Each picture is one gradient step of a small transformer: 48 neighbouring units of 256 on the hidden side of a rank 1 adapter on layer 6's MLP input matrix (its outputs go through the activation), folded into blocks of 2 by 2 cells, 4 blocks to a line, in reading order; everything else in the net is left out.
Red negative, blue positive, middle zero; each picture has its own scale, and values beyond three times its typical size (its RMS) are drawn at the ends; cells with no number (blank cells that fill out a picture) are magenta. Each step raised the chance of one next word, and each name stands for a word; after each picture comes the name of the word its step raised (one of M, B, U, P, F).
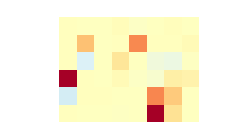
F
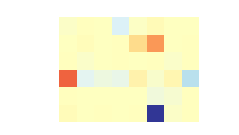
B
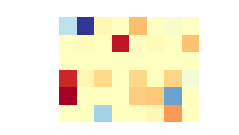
B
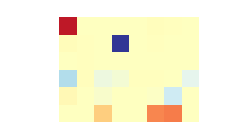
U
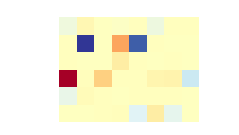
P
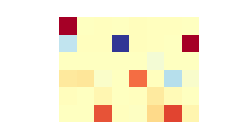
U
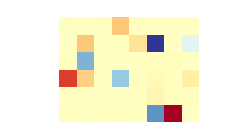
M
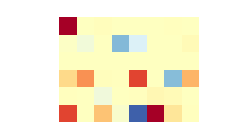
U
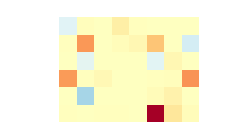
F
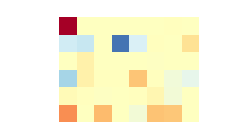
U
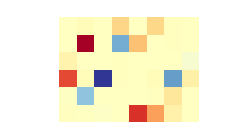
M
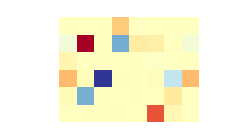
M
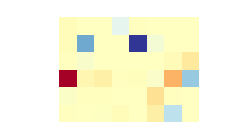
P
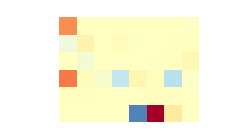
U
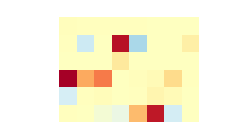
P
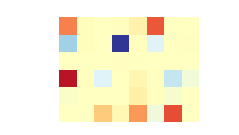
M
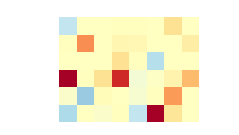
F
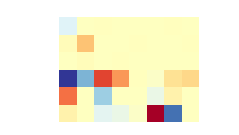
M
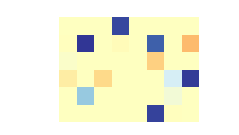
P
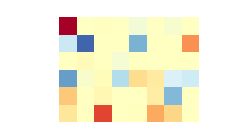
U
